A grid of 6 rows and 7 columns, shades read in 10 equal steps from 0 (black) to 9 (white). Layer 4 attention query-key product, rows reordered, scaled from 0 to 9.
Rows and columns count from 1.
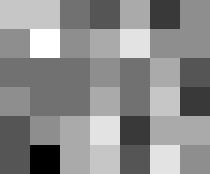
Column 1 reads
7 5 4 5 3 3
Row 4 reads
5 4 4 6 4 7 2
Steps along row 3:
same same up down up down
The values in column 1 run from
3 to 7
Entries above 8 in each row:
0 1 0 0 0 0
